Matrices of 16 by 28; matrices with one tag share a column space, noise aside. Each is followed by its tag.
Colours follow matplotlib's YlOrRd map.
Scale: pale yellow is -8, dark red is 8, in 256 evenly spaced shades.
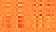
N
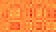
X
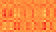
X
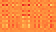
N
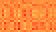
X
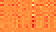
N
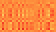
X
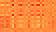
N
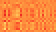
X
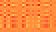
N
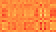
X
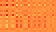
N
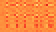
N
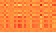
N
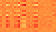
N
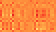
X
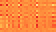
N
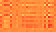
N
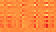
N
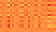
N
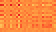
N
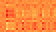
X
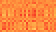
X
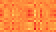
X
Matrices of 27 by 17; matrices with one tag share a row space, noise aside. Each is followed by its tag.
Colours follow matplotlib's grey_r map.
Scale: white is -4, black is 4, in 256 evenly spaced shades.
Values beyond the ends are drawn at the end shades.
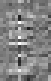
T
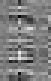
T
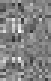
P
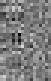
P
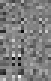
P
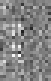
P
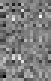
P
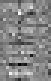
T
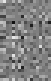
P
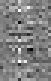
T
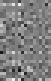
P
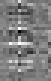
T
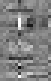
T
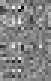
P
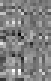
P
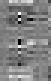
T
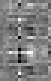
T
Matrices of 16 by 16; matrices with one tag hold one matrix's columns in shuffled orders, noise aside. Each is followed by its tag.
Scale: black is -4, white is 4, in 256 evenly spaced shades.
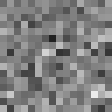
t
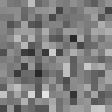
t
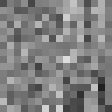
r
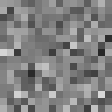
t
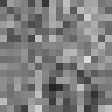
r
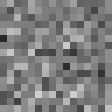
t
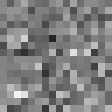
t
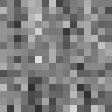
r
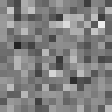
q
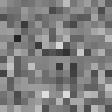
t
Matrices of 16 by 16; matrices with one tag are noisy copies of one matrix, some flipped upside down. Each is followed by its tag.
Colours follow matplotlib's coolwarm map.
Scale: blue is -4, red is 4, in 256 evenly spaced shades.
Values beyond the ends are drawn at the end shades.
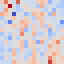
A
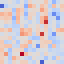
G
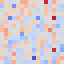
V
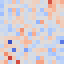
A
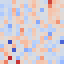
A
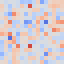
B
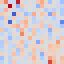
A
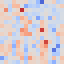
G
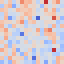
V
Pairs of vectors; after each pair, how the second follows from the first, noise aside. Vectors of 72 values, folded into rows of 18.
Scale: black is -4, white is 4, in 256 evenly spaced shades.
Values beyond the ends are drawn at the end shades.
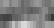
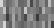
shuffled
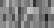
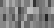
copied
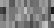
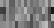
copied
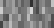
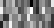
scaled up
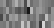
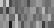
shuffled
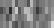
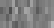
shrunk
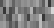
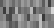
copied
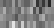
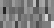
shuffled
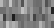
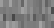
shrunk
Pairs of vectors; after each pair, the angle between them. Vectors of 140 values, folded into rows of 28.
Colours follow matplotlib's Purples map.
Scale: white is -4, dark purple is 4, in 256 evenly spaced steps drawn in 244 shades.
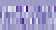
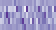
nearly parallel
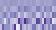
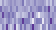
partly aligned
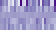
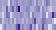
orthogonal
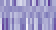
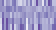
nearly parallel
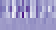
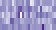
partly aligned
